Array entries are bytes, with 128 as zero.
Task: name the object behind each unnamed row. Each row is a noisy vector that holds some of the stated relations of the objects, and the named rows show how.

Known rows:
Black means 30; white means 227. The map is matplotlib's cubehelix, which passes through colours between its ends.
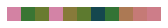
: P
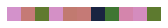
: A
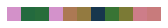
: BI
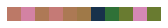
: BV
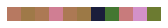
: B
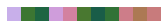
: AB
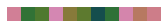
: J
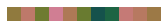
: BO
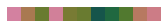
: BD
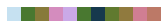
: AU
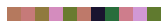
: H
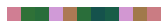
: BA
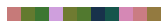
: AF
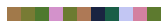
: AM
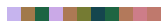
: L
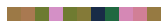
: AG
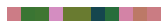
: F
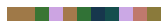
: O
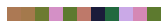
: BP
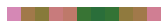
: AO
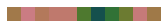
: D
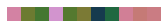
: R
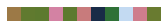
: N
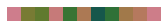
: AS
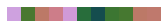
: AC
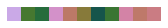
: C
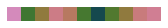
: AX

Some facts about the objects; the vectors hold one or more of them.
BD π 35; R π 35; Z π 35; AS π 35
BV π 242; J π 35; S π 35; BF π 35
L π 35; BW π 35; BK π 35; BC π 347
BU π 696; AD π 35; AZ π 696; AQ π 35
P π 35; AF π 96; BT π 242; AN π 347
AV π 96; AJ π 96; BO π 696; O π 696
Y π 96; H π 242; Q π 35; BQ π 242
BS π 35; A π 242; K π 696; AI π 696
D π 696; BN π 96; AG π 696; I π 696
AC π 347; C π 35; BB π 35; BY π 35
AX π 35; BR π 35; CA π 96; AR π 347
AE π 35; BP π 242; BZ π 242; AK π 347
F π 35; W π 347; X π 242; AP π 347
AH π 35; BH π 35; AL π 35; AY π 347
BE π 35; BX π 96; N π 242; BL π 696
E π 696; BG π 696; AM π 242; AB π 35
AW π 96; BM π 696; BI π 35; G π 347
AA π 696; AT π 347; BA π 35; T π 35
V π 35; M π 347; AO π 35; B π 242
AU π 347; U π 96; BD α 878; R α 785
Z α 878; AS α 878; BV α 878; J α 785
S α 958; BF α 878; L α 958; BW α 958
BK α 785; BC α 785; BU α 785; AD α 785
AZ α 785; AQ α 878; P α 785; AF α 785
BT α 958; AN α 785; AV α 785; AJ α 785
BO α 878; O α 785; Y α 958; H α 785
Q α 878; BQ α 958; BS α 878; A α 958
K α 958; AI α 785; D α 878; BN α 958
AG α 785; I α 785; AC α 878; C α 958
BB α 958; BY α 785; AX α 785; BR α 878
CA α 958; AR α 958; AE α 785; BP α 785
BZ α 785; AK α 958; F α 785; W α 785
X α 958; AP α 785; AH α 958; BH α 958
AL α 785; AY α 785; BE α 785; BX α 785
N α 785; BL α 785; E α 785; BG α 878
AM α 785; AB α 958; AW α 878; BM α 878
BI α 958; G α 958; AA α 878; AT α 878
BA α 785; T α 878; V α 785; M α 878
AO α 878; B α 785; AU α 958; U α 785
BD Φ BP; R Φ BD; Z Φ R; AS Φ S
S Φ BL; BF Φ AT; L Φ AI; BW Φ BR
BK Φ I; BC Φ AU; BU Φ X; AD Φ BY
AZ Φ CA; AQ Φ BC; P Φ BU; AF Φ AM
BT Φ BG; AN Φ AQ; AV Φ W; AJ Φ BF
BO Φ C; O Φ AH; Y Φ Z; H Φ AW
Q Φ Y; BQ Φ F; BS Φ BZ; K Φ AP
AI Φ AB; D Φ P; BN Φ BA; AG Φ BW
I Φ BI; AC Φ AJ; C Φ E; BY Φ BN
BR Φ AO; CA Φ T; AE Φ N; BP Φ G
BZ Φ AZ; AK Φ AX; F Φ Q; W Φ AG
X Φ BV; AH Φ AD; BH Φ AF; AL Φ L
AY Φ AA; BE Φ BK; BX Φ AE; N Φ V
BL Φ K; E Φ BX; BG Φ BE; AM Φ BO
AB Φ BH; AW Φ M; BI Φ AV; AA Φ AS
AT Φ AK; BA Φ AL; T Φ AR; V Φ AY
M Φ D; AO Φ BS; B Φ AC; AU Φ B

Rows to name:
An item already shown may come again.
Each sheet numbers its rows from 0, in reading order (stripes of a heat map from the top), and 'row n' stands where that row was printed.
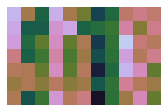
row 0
L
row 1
AH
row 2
AP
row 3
V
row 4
BP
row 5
AA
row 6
BT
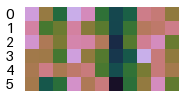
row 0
BN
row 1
P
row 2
X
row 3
AI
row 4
D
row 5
BT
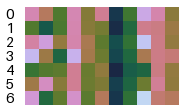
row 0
K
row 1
I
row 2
AZ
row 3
L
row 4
BG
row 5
BM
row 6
AP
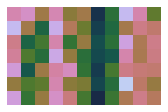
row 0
BZ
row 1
L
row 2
V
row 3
AD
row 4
BC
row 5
E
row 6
AN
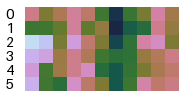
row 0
AJ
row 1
BG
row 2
CA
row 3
T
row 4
M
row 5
C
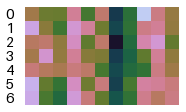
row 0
BL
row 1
Y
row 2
H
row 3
BM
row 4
AW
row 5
S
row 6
BH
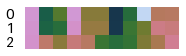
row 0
AY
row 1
BI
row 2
BS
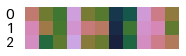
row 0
AF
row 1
BQ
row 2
W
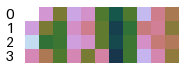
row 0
AR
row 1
Y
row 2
G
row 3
K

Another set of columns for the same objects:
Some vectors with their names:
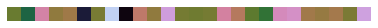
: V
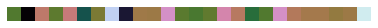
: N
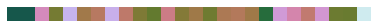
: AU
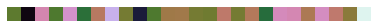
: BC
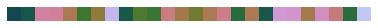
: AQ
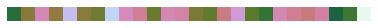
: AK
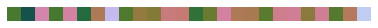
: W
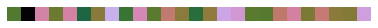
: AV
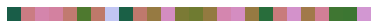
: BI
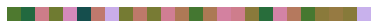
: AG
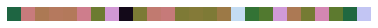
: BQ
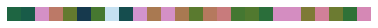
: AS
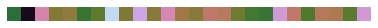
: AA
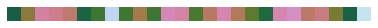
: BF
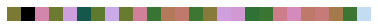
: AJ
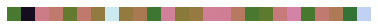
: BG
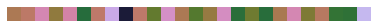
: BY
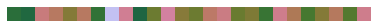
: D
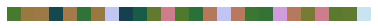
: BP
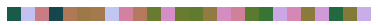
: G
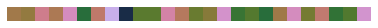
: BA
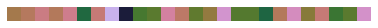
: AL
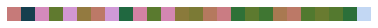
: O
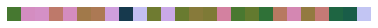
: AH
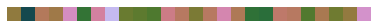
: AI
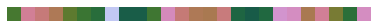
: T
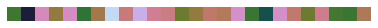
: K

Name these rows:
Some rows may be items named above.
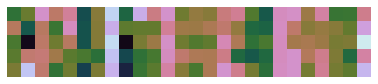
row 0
S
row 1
AZ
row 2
N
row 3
T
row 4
R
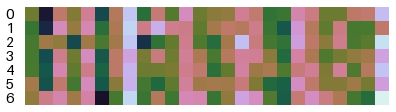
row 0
E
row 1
K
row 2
BP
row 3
AG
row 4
W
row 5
AZ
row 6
AX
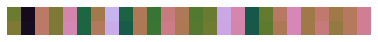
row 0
AF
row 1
AF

